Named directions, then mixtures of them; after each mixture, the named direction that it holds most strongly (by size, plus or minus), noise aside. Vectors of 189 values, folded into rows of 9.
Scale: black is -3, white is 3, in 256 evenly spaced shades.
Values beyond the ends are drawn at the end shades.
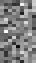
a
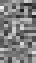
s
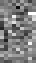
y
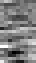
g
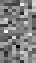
a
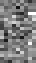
y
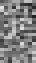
s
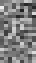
s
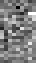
y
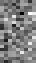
y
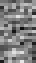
s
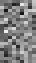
a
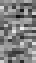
s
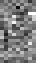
y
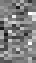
y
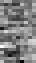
g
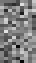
a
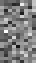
a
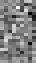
y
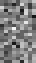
a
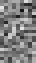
s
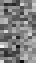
a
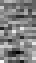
g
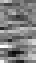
g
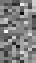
a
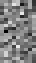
a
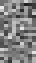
s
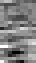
g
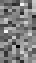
a
